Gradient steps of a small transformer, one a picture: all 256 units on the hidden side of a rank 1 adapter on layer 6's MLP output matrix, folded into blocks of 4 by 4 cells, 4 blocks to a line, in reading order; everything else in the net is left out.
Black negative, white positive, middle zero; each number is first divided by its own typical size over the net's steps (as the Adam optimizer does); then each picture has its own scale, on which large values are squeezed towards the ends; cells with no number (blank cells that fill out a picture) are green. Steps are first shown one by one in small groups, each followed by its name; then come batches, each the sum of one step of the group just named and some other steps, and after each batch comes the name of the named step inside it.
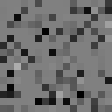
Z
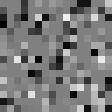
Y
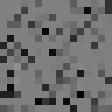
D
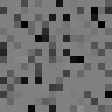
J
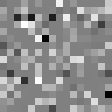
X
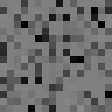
J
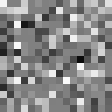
Y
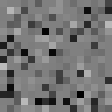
D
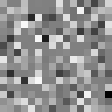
X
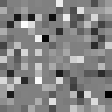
X
